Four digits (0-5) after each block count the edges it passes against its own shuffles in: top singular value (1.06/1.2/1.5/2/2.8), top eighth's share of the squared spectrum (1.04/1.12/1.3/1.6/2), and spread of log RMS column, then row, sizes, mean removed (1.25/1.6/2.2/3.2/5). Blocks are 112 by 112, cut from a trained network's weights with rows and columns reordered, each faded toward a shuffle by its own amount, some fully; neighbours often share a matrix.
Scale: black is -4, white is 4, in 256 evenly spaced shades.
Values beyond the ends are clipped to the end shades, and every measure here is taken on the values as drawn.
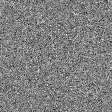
0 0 0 0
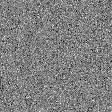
0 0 0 0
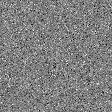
0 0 0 0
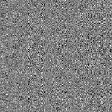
4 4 4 2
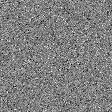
0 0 0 0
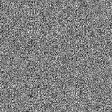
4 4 2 1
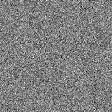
2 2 1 1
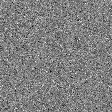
0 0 0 0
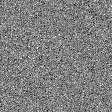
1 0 0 0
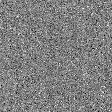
1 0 0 0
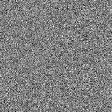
3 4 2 2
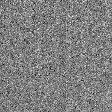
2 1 0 1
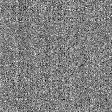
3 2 0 2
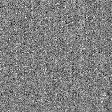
2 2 0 2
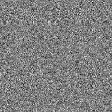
3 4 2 2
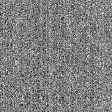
3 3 1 2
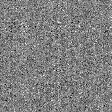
2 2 0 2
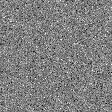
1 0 0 0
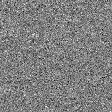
2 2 0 0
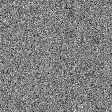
1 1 0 0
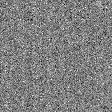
1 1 0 0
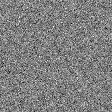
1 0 0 0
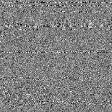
3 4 1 3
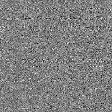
3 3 1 3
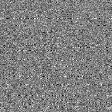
3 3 1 3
